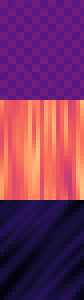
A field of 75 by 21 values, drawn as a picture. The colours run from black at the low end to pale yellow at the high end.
The table splits into 3 rows of 1 panel. Panel 1,1: low, checkered, faint in contrast. Panel 2,1: high, streaked downward. Panel 3,1: very low, slanting up to the right, faint in contrast.
